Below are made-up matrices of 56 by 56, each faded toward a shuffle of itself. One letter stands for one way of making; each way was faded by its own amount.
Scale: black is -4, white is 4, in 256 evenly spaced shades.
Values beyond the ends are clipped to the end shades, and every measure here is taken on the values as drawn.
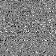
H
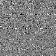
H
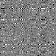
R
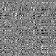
R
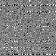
R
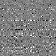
R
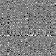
R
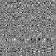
R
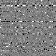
R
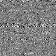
H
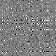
R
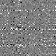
R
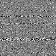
H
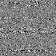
H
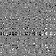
R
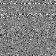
H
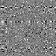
R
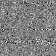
H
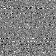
H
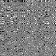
R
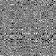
R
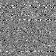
H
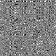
R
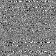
H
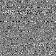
H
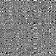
R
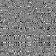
R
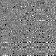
R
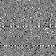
R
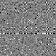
R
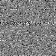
H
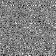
H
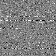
H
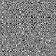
R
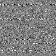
H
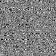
H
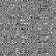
R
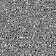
H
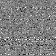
H
